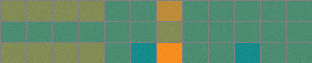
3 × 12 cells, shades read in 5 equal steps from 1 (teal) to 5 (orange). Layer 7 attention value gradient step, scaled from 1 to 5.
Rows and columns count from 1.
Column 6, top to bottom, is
2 2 1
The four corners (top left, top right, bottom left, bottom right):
3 2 3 2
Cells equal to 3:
9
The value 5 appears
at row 3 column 7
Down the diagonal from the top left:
3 2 3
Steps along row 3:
same same same down down up down same down up same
